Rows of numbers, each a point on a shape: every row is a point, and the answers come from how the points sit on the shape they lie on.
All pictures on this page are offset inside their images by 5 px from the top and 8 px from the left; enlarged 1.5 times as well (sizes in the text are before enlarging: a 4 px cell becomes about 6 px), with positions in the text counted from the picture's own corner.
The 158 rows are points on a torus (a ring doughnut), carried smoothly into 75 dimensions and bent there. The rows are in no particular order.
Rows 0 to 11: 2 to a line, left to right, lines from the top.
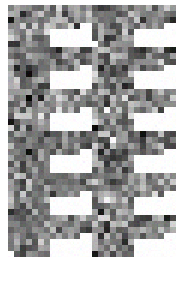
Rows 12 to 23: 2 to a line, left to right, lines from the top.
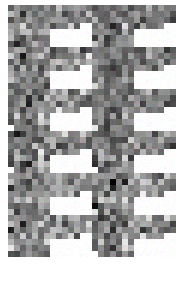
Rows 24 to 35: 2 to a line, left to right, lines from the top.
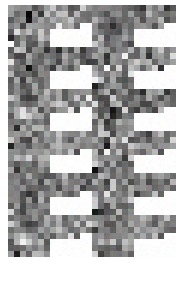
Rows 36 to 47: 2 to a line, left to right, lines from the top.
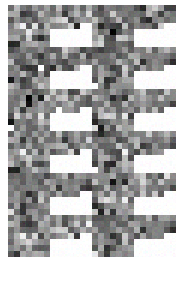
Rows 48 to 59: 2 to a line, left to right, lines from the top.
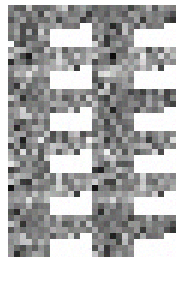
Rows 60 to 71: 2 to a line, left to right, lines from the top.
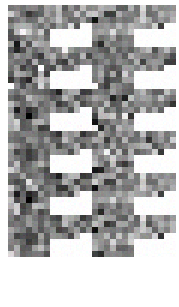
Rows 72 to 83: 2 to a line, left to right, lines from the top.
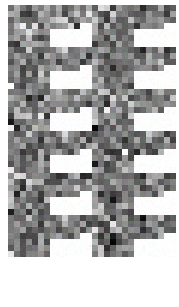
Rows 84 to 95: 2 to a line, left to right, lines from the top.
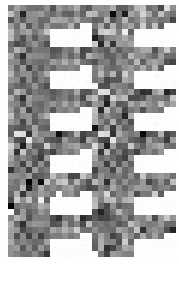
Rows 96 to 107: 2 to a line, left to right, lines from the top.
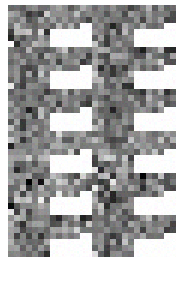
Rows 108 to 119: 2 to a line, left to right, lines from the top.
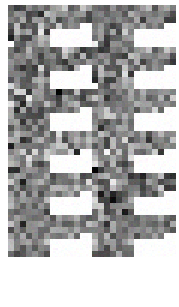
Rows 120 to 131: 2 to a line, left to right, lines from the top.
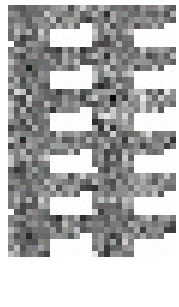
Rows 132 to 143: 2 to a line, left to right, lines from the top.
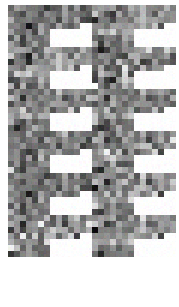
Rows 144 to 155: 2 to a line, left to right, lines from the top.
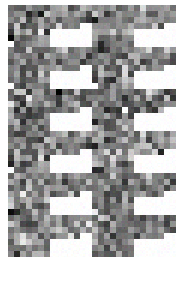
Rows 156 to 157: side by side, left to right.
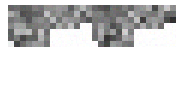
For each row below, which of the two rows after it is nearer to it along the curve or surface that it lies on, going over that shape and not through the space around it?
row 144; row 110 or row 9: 9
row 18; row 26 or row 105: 26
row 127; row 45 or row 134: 134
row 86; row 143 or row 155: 155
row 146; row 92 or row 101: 101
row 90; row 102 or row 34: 102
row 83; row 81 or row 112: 112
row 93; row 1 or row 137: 137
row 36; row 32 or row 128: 128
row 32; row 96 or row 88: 88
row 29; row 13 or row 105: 105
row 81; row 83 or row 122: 122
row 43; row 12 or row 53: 53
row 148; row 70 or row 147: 70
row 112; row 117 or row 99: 117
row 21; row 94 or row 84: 84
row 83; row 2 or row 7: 7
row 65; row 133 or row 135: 135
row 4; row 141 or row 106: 141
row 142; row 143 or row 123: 143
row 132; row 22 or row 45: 22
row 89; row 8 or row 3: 3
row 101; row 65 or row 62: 62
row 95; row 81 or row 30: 30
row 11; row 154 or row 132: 132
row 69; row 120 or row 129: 129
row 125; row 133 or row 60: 60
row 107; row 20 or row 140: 140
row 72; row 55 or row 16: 55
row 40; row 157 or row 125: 125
